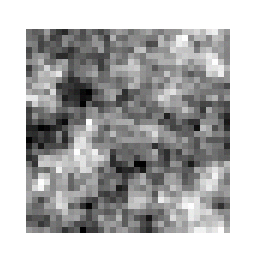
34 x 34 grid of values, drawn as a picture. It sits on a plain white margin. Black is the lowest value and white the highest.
The texture is blotchy. Overall the values sit about 50% of the way up the scale. The values follow a bell shape.
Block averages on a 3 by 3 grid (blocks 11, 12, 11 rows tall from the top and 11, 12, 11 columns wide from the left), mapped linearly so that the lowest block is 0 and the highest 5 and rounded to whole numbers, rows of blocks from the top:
0 2 5 | 1 1 0 | 2 0 5
